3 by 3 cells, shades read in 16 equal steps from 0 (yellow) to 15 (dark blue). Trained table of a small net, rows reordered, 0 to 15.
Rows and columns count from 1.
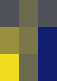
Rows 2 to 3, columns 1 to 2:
6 8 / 0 9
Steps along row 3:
up up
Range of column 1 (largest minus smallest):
11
